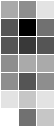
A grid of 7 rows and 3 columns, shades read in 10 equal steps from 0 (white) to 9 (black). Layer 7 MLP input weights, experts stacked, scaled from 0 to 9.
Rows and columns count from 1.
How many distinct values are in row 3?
2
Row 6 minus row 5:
-3 -4 -3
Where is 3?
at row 1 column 1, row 4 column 2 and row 4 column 3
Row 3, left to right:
6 7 6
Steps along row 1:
up down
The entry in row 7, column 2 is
5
